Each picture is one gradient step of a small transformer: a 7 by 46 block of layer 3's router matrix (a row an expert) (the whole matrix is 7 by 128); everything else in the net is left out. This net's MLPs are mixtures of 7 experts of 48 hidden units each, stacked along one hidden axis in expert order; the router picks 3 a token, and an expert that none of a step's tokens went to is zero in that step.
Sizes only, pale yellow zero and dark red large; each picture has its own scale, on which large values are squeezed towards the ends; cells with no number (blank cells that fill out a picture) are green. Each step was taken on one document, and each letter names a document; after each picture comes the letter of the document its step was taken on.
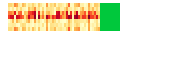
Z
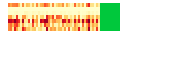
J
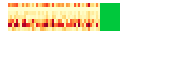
J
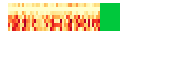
J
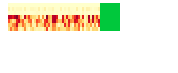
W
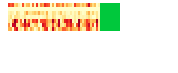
J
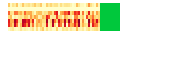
Z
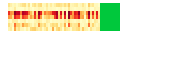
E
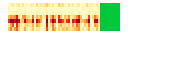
W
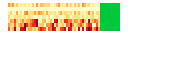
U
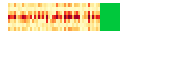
Z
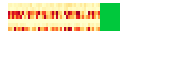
E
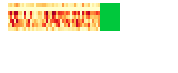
W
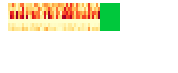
E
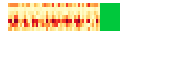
J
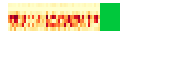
W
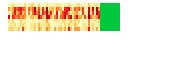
Z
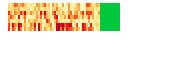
Z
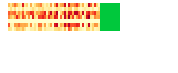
E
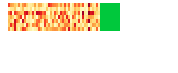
E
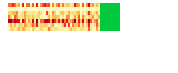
J
